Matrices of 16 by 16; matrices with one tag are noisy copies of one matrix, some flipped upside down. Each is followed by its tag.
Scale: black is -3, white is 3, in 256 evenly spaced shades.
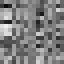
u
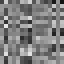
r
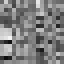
u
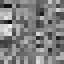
u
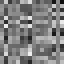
r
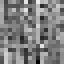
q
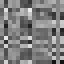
r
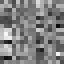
u
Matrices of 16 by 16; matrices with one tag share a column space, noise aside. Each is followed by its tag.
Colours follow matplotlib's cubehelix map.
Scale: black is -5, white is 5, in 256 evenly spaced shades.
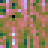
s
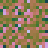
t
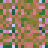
t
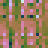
s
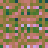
t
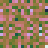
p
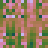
s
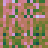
s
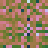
p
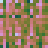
s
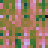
s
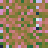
t
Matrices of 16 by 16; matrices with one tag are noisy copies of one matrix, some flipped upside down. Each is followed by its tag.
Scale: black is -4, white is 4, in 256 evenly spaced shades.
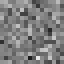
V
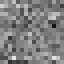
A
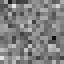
A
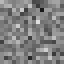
V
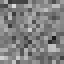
A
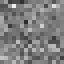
A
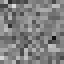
A
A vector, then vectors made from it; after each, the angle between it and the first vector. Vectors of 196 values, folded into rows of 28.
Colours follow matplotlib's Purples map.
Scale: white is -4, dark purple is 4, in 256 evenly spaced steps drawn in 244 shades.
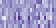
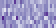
partly opposed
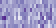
nearly opposite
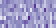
partly aligned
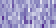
partly opposed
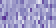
nearly opposite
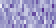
orthogonal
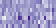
nearly parallel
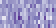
nearly parallel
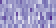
nearly opposite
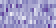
orthogonal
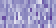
nearly opposite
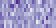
orthogonal
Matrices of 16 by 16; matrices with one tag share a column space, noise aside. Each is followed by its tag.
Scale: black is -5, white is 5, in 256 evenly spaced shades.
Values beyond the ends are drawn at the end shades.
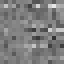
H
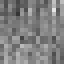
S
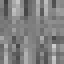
S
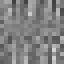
S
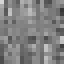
S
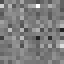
H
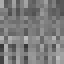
S
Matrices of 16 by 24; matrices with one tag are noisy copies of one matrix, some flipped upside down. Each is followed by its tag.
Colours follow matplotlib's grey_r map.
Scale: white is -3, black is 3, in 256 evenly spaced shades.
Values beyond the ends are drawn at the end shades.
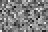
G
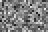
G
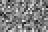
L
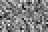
L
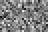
L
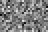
L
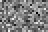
G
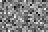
G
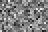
G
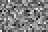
G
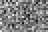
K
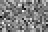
L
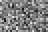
K
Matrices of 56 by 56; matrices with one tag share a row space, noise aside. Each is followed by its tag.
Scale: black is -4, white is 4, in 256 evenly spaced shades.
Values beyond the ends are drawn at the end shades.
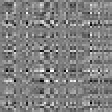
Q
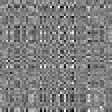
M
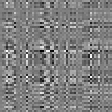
Q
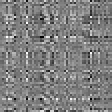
Q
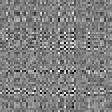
M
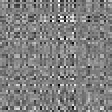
M
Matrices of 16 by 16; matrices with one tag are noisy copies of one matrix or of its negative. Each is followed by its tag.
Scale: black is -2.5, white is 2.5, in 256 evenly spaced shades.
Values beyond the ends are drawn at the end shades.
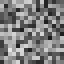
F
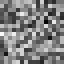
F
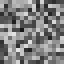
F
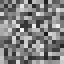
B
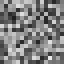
F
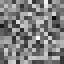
B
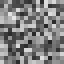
F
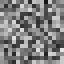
B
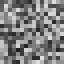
F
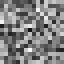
F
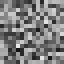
F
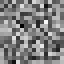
B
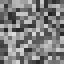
F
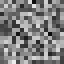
B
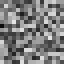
F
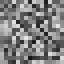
B
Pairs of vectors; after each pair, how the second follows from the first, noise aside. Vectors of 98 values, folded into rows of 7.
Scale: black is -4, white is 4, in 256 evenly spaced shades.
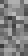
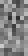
sign-scrambled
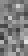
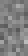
shrunk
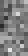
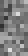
copied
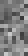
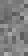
shrunk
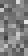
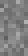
shrunk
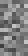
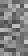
copied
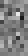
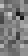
sign-scrambled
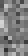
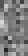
copied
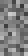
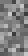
sign-scrambled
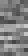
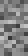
sign-scrambled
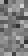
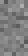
shrunk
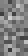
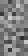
copied
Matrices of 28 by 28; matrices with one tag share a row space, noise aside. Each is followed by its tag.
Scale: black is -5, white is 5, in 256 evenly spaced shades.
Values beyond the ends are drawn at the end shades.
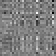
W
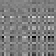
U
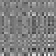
U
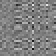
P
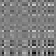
U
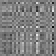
W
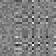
P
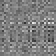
U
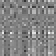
U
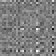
W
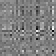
W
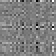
W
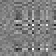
P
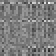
U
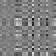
P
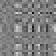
P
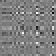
W
